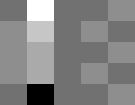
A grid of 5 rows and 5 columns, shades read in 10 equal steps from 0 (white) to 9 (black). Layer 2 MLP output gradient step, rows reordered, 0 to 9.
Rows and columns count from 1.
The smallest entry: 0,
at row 1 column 2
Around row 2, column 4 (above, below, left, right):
5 5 5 5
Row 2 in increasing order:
2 4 4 5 5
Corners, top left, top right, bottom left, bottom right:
5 4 5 4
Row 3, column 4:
5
